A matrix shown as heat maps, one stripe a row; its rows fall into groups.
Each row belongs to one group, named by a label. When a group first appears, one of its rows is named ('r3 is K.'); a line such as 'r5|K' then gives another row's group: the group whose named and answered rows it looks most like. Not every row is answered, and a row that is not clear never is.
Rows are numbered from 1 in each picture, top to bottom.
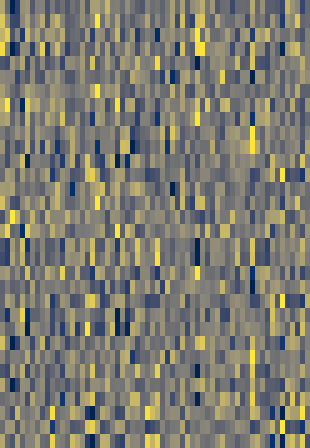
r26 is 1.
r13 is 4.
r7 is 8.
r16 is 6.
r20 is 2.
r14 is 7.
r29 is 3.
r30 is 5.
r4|8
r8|2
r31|4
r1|8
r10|1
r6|7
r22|4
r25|8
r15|8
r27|3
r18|3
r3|2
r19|3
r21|7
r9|2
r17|2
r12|3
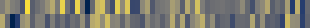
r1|2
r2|8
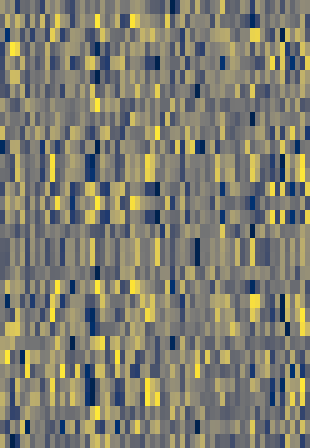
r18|3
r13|5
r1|7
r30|8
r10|5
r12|5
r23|5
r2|7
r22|5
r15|7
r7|3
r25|7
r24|6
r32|8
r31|3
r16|4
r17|7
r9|7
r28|5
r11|6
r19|3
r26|2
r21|7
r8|8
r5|4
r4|6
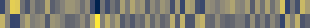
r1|6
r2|8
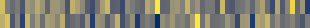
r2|2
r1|5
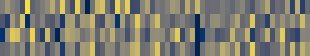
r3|6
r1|2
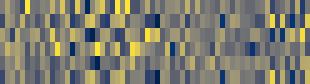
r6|4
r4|7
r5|6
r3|5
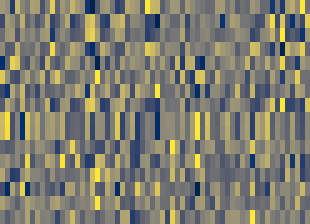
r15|8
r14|3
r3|4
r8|4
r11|1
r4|5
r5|6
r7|3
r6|8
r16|1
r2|4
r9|2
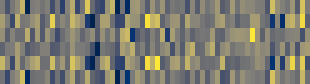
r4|6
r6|3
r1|3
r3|1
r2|5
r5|5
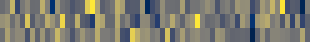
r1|4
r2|2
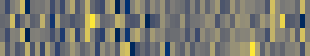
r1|3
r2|4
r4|1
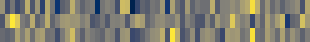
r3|1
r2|6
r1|1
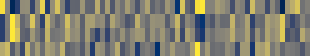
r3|6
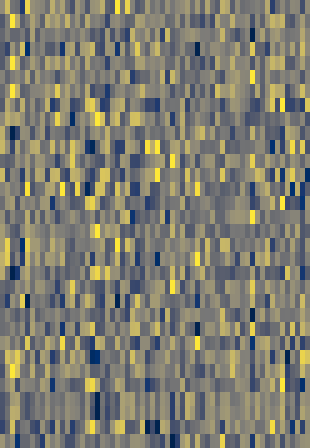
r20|8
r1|2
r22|3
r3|7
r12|1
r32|7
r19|2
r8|4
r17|8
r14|2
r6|1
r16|1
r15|4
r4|3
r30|6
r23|7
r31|4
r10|8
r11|5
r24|3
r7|6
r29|6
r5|6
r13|5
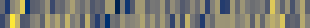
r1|3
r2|6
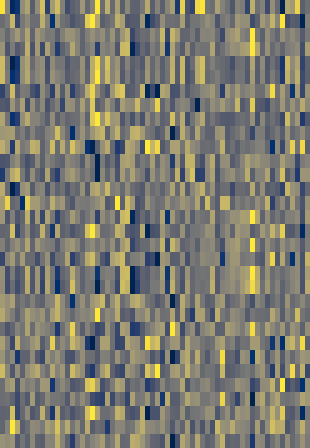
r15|2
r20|1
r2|4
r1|8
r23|8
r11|5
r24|1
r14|8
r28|4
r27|5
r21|1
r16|1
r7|4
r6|8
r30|4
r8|3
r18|1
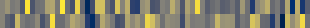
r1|2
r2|5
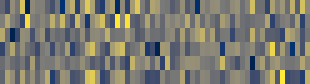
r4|4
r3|8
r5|7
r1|3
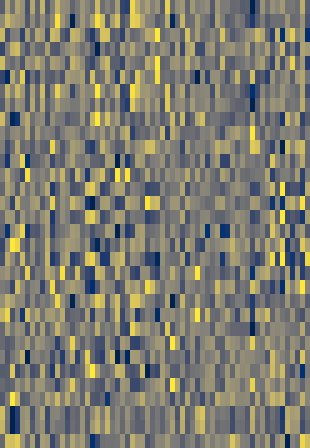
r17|3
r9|8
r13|2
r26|3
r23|2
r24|7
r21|5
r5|5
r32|6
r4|6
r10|1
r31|8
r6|3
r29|6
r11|5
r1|7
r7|7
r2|7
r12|3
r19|4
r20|2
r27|4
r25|1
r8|7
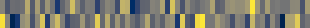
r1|1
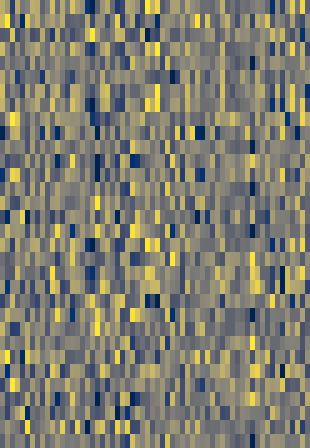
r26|2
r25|1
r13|6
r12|1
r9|6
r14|7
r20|5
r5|7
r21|5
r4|5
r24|8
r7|5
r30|3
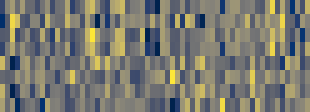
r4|4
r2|6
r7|8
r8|7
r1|4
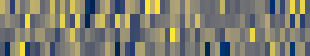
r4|3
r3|1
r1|5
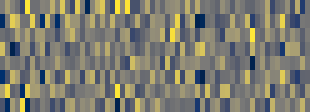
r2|6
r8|3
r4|8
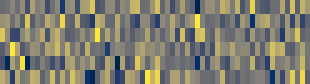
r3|8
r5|3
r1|3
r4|6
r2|2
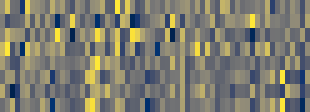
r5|8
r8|4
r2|1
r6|4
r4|2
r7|8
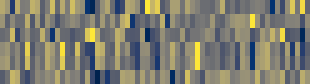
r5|2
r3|4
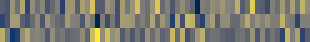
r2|6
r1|3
